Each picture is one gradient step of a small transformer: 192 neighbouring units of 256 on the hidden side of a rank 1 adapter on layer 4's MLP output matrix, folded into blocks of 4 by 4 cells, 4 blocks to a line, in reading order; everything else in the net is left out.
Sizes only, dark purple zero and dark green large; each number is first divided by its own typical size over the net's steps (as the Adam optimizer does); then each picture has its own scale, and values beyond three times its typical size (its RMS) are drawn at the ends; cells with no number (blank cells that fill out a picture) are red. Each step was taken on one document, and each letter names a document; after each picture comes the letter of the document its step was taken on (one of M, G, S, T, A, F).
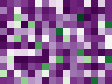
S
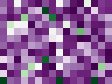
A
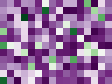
A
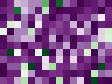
A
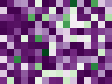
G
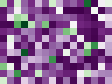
S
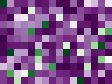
S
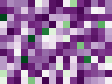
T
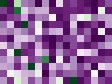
A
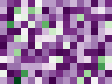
S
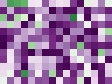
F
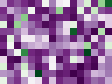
F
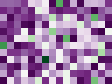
T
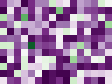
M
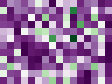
G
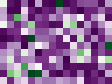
F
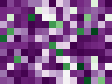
G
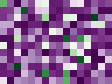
T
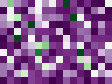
F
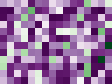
S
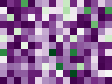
G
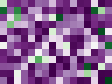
S
